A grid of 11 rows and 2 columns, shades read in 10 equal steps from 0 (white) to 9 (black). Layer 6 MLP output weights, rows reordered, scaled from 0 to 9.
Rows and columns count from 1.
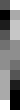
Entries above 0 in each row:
1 2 2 2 2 2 2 2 2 2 1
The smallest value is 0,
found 2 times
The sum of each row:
6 12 10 8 9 8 9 9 11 12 9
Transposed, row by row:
6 9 8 6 5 4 4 3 3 3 0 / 0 3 2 2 4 4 5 6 8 9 9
